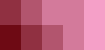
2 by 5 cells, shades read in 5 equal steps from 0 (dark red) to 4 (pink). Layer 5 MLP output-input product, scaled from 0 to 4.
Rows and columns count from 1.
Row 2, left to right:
0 1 2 3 4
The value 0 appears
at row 2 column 1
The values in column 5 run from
4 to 4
